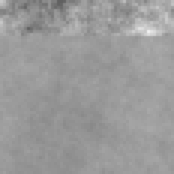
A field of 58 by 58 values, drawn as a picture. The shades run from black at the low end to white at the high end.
A horizontal seam about 20% of the way down splits the table, and the bottom part is calmer. The top right is the ninth with the highest average. The texture is blotchy. The halves do not mirror each other. No single row or column stands out from its neighbours.
